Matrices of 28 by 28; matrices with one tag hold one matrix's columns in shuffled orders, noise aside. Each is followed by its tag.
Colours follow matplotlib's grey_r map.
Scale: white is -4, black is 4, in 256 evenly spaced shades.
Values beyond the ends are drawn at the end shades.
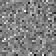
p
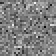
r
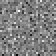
p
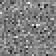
r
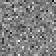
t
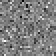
t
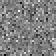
p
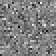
r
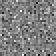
p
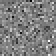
t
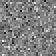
t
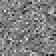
p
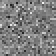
r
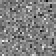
t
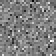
t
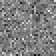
p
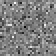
r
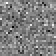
r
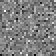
p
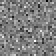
t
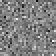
t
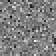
t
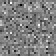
r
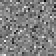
t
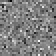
t
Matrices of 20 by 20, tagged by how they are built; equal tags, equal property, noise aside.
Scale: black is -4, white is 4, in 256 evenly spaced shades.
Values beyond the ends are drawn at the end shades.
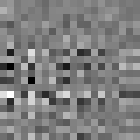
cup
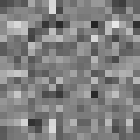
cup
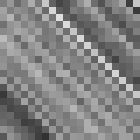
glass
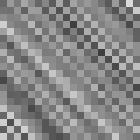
glass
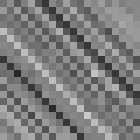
glass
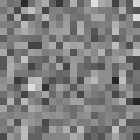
cup
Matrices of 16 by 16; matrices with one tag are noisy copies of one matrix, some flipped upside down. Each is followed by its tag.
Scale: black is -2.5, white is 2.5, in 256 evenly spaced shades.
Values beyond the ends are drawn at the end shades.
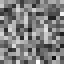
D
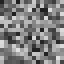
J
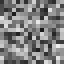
J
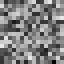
J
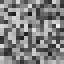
D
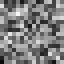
J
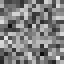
J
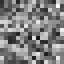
J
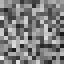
D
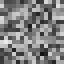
J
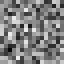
D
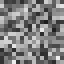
J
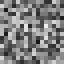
D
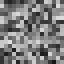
J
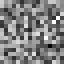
D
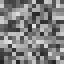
J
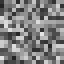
J
